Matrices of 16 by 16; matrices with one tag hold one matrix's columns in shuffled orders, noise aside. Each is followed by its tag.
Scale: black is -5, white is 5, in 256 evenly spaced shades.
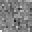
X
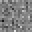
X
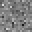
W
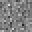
W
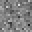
W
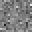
W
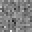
X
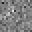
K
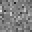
K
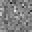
K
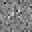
K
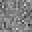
W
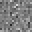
W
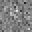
K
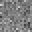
W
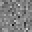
W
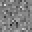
W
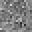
W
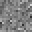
W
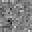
X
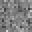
X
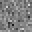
W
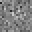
K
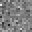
W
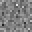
W
